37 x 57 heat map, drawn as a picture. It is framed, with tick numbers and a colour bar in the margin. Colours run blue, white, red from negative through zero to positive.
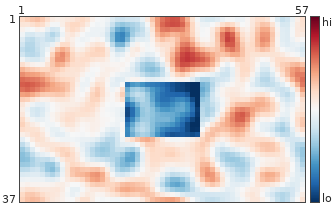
Ninth with the lowest average: centre. Average level on the scale: 50%. Slope: none. Roughest part: centre. Odd patch: lower, in the centre.
